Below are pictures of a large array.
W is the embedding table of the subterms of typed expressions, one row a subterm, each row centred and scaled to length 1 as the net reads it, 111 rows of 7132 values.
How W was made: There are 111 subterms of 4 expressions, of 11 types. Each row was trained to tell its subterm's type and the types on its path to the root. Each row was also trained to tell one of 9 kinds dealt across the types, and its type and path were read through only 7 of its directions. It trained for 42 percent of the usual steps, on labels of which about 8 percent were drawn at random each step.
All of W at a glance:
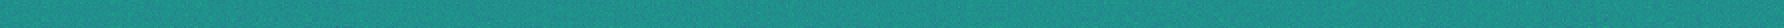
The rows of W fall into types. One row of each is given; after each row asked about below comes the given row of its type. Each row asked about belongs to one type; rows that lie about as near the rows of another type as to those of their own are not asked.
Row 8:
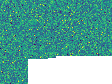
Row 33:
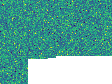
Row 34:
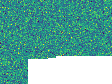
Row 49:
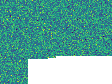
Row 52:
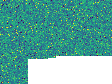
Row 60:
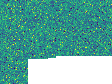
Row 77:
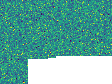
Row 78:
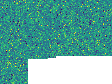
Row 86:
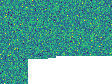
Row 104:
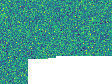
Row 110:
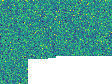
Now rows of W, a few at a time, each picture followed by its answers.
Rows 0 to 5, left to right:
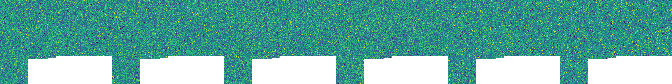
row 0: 104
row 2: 33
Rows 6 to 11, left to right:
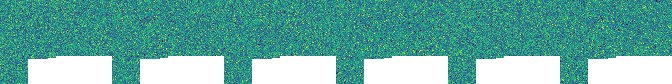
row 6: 8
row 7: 60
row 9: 49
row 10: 110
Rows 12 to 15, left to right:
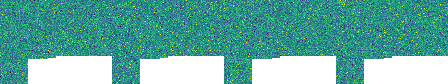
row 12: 49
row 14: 33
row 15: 78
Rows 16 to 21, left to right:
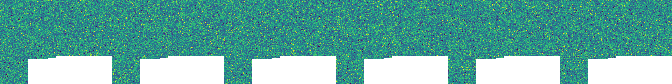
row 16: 110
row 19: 60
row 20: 77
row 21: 49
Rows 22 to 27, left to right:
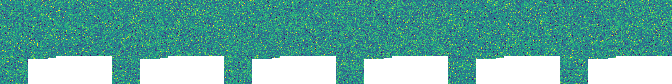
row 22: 33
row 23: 34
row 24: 33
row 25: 49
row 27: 34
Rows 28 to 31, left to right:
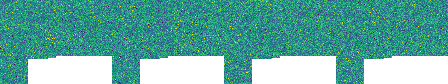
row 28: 110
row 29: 8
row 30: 8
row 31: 49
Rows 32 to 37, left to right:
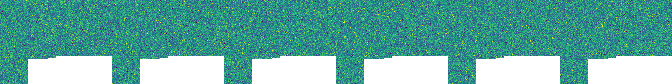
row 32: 33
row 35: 52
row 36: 49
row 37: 77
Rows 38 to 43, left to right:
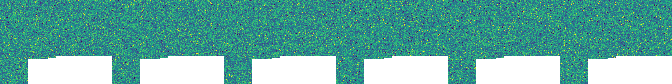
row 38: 33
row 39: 110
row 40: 78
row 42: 34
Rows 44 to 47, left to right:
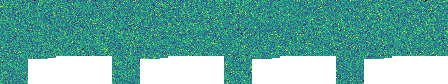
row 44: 49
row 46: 8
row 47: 104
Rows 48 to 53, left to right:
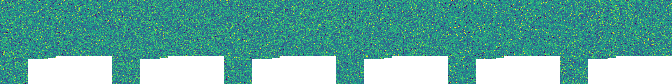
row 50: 34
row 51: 110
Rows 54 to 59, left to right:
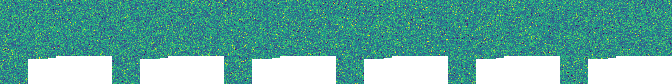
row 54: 104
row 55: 86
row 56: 110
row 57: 86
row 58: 86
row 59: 52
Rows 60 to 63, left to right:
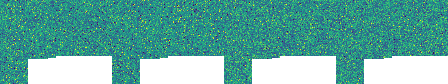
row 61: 86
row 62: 33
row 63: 8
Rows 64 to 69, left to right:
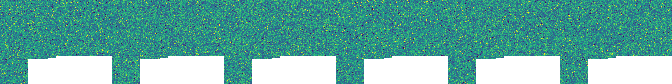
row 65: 33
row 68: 86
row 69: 8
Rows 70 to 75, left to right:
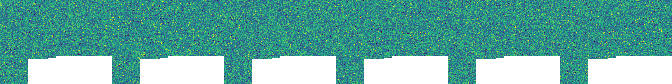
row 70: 52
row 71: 49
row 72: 104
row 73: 78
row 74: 8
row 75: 49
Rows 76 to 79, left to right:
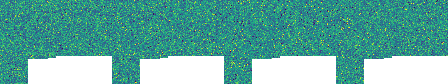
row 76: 8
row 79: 52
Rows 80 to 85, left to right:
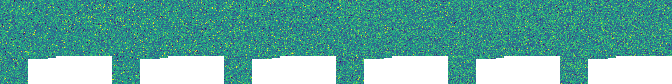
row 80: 8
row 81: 78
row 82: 49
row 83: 78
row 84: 52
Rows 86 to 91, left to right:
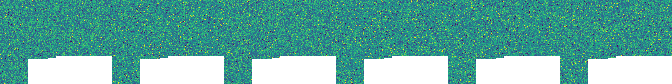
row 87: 33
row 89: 52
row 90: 52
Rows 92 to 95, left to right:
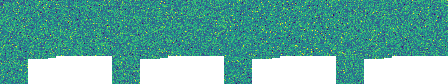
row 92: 77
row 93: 34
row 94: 34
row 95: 104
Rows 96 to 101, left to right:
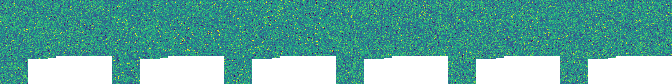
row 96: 86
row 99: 8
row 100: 52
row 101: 77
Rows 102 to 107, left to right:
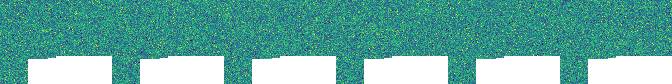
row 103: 86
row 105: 60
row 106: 33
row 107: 77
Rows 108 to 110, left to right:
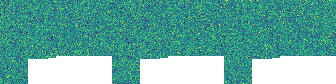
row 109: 77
